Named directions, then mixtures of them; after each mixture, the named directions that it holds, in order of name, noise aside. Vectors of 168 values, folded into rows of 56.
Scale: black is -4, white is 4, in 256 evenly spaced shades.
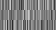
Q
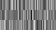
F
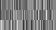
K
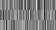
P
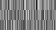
P, Q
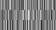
Q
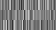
Q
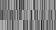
F, K, Q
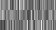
F, K, Q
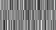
F, P, Q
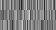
P, Q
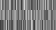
F, K, Q
